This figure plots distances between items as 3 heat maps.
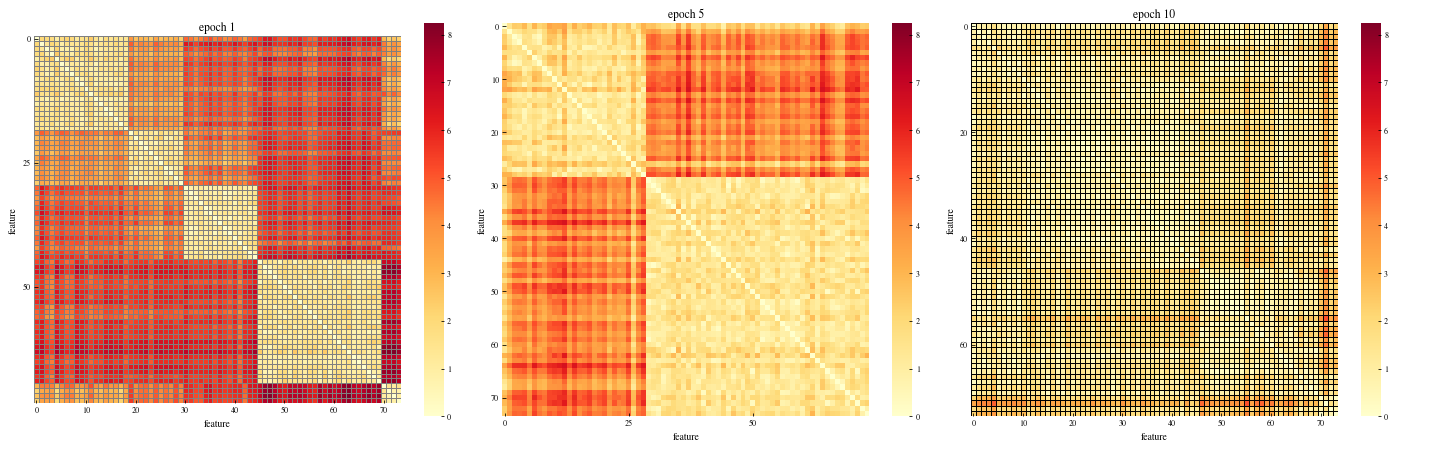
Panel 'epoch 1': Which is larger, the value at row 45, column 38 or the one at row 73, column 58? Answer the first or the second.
the second
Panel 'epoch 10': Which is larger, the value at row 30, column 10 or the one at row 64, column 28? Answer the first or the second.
the second
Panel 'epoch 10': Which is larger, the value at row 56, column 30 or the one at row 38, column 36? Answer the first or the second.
the first
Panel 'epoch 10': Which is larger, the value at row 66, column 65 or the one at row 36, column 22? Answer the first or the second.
the first
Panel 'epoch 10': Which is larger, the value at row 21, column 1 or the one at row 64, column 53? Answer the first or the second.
the first
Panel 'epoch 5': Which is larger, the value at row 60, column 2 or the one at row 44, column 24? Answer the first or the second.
the first
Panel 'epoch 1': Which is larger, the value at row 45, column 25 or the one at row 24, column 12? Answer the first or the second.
the first
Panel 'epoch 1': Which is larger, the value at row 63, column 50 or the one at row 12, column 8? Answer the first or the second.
the first
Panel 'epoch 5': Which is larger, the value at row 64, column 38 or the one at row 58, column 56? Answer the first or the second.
the first
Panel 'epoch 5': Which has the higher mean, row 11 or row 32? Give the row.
11
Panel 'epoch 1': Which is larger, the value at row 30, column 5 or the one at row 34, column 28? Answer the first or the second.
the first
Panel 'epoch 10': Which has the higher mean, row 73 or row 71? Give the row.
71
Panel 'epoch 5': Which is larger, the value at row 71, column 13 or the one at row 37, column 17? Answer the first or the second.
the second
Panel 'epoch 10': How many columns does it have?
74
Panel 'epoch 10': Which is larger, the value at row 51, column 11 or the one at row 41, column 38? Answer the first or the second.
the first
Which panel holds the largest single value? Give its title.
epoch 1
